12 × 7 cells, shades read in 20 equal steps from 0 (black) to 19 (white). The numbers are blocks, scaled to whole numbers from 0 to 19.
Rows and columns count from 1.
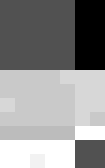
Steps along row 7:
same same same same up same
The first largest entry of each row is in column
1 1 1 1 1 5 6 1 6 6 1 1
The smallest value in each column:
6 6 6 6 6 0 0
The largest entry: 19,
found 11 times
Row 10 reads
14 14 14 14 14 19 19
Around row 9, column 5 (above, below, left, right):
15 14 15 16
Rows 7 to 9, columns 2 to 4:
15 15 15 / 15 15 15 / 15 15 15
